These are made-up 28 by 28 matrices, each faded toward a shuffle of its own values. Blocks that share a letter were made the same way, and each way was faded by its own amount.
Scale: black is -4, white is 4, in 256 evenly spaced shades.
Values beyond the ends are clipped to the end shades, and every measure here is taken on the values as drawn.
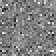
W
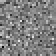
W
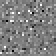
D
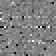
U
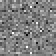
W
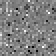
D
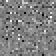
U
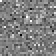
W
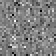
W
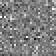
W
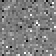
D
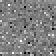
D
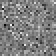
U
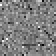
U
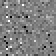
D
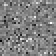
U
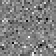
U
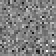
W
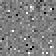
D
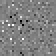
D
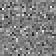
U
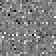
U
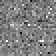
U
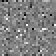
D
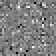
D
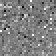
D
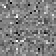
W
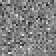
W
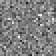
U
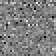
U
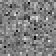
W
